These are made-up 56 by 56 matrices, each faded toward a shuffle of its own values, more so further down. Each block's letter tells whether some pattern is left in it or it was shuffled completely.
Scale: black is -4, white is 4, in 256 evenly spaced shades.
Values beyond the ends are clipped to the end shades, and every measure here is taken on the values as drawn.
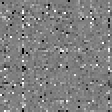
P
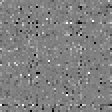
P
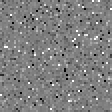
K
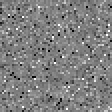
K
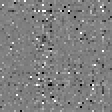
P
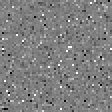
K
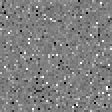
K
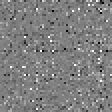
P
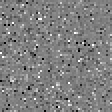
K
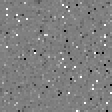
K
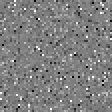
K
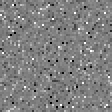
K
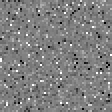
K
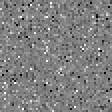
K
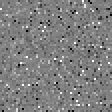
K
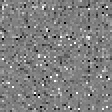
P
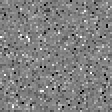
K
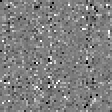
P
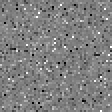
K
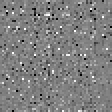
P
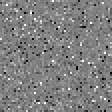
K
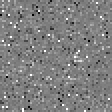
K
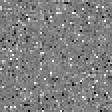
K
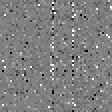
P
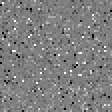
K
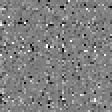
P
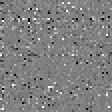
P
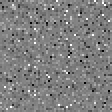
K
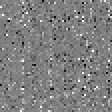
P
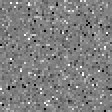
K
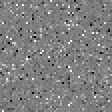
K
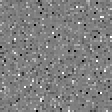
K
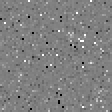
K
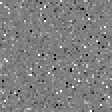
K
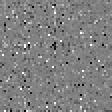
P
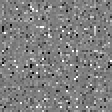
P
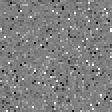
K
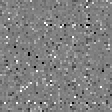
P
